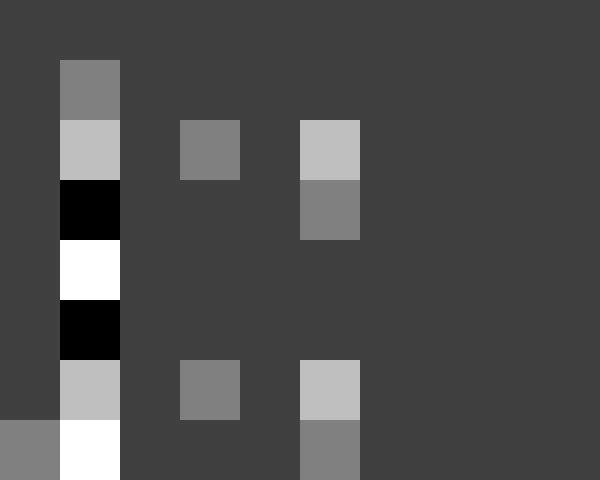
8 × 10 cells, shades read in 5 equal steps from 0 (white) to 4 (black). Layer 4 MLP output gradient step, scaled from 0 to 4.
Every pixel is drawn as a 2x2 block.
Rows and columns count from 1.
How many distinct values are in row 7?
3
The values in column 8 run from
3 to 3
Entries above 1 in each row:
10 10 8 10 9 10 8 9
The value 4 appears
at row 4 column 2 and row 6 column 2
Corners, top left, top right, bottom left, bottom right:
3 3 2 3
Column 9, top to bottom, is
3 3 3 3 3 3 3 3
